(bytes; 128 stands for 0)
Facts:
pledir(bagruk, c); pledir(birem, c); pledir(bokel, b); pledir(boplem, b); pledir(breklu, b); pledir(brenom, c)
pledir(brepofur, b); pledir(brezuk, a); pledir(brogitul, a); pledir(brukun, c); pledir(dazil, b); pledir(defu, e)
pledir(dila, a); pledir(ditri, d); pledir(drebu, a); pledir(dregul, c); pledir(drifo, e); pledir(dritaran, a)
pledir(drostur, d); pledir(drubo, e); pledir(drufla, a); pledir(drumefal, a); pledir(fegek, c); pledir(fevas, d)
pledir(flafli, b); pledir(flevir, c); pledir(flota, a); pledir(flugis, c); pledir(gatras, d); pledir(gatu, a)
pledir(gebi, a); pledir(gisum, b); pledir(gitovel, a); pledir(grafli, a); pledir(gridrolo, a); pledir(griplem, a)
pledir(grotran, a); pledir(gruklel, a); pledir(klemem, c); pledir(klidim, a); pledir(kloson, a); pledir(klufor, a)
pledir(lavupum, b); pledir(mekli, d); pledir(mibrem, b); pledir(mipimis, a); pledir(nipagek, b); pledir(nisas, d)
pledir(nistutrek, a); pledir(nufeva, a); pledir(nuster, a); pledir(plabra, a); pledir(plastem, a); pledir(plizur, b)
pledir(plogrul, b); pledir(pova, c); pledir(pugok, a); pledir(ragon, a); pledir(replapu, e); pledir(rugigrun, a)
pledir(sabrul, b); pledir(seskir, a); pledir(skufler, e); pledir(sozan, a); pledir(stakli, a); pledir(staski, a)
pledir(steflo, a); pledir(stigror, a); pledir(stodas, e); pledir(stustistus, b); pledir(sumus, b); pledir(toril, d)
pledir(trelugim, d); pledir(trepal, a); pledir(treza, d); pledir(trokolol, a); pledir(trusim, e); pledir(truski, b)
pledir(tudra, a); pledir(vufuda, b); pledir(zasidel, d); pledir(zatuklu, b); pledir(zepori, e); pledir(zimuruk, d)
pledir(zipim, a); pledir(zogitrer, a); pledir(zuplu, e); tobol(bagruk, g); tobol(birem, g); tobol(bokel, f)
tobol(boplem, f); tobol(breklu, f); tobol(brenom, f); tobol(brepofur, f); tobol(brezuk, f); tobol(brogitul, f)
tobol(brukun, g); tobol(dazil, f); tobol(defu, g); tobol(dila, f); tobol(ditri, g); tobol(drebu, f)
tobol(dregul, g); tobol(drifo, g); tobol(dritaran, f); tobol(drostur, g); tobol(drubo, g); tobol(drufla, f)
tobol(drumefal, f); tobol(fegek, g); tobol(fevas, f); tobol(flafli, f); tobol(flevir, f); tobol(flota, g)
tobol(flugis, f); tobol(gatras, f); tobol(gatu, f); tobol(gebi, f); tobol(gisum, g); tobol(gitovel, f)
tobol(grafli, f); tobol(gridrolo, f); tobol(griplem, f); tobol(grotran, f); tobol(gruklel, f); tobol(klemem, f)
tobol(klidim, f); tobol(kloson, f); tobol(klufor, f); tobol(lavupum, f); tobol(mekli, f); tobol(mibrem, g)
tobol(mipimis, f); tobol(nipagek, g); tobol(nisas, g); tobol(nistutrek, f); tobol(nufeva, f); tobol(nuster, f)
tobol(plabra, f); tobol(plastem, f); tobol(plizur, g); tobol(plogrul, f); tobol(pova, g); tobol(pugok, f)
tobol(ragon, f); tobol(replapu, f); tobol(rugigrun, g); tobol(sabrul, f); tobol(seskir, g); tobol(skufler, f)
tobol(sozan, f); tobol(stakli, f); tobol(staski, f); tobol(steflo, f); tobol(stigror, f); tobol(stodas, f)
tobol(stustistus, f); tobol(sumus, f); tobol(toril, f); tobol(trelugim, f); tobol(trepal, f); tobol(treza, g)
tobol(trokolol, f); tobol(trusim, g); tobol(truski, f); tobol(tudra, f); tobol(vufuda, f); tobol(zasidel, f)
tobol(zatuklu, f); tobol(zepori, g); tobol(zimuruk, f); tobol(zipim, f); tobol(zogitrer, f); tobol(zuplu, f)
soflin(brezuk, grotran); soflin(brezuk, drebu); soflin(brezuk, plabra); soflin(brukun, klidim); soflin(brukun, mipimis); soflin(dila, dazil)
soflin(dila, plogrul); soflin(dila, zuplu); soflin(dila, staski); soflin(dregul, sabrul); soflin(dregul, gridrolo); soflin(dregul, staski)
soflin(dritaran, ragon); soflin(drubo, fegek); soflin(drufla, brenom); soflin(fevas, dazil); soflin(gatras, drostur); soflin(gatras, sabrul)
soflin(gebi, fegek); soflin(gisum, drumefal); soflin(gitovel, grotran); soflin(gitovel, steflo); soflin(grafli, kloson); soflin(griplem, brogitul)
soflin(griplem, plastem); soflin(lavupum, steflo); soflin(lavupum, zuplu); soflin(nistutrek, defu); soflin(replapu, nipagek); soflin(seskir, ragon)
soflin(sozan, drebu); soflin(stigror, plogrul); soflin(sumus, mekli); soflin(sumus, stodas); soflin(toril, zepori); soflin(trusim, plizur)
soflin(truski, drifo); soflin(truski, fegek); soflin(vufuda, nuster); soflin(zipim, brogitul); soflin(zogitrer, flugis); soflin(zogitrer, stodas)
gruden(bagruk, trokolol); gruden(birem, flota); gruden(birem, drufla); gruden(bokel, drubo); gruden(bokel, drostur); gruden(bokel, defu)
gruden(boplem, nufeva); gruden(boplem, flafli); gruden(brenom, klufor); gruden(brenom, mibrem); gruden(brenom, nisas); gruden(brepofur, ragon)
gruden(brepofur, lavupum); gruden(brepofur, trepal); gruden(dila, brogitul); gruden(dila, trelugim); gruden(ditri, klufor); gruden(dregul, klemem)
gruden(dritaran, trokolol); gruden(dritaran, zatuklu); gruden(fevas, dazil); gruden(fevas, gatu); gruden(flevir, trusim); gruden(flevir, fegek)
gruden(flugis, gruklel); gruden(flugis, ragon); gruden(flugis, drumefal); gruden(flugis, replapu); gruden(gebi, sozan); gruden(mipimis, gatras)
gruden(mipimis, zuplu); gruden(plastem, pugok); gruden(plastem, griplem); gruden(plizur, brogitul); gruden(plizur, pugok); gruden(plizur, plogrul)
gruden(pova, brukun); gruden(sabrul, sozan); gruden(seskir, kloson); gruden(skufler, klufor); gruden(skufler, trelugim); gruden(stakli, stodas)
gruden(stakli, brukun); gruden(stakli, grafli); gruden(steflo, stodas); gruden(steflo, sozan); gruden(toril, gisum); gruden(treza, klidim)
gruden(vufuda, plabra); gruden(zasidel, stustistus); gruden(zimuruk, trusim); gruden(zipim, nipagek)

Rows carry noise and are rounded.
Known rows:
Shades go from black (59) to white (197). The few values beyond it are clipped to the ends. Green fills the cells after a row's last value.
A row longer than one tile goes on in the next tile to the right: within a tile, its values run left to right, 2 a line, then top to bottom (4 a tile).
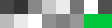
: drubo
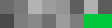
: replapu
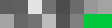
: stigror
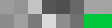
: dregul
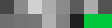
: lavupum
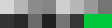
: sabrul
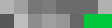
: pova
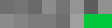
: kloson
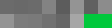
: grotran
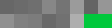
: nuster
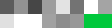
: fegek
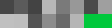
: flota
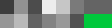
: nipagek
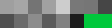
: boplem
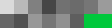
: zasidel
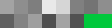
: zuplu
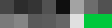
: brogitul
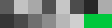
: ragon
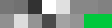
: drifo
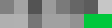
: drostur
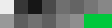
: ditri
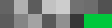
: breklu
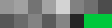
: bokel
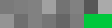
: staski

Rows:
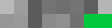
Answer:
treza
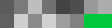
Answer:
brukun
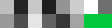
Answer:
gebi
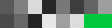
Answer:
seskir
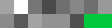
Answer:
zimuruk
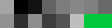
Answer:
klufor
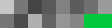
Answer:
trelugim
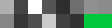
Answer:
dila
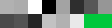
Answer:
dritaran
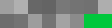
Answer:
mekli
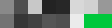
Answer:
sozan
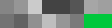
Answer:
gatras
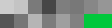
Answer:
flugis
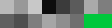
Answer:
toril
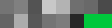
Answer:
plizur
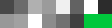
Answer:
truski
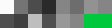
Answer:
brenom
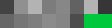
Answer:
sumus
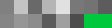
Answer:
zatuklu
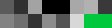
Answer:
zipim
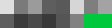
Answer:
steflo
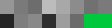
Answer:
stodas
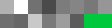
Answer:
flevir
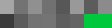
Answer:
stakli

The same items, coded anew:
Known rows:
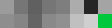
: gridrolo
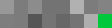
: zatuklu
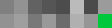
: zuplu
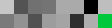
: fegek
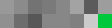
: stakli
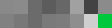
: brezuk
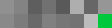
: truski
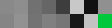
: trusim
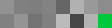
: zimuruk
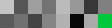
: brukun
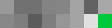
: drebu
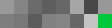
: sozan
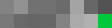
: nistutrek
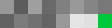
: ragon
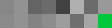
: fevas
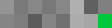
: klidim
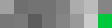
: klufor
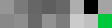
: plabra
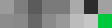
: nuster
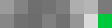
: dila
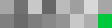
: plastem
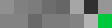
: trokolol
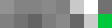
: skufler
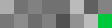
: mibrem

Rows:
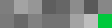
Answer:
dritaran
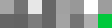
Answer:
griplem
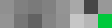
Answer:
mipimis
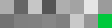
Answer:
brogitul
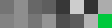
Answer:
drubo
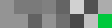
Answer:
drifo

